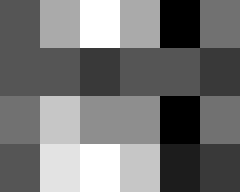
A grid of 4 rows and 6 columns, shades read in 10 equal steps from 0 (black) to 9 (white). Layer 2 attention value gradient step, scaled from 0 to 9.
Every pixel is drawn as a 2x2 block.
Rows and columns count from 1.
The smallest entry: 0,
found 2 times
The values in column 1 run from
3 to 4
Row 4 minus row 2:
0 5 7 4 -2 0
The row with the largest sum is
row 4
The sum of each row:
28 16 25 30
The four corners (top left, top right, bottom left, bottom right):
3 4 3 2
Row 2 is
3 3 2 3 3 2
